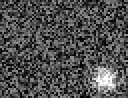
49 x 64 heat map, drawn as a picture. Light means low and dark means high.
Stripes: none. Average level on the scale: 70%. Ninth with the lowest average: bottom right. Dips: one, in the bottom right.
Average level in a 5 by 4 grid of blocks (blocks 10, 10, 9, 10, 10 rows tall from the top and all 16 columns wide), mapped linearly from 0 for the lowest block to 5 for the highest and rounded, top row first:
4 4 4 4 / 4 4 4 4 / 4 4 4 4 / 5 4 4 1 / 4 4 4 0
